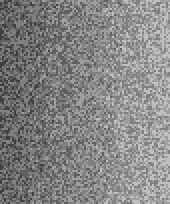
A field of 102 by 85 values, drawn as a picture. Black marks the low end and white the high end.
Grain: fine. Slope: up to the right. Odd rows or columns: none. Average level on the scale: 50%.
